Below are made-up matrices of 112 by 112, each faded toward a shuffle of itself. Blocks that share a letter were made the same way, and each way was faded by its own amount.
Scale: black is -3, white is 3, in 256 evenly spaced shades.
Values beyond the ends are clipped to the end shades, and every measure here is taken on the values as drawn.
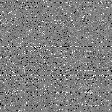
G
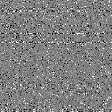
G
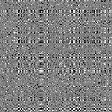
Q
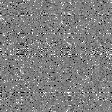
G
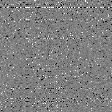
G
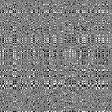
Q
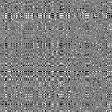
Q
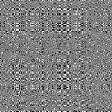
Q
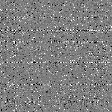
G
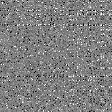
G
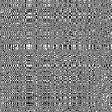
Q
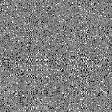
G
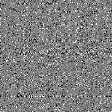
G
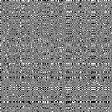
Q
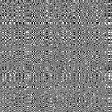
Q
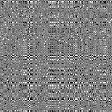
Q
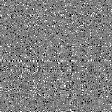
G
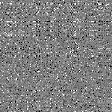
G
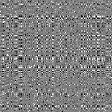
Q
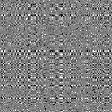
Q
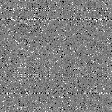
G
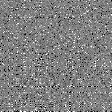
G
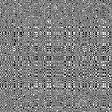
Q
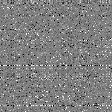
G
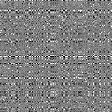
Q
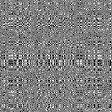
Q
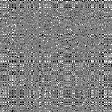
Q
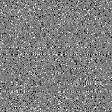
G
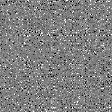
G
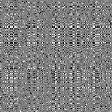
Q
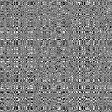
Q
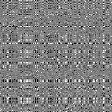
Q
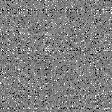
G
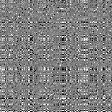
Q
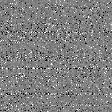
G
